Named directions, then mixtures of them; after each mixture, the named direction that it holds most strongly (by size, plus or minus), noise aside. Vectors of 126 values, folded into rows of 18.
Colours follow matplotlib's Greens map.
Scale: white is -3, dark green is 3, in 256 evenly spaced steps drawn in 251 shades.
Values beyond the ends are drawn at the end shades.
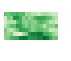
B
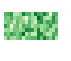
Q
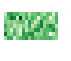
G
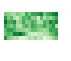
B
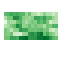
B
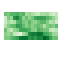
B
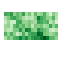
B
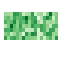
Q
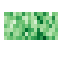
Q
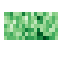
Q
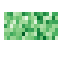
Q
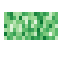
Q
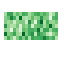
G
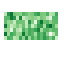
G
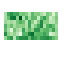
G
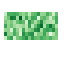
G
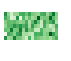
G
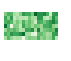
Q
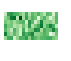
G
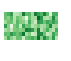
Q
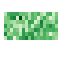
G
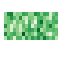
Q
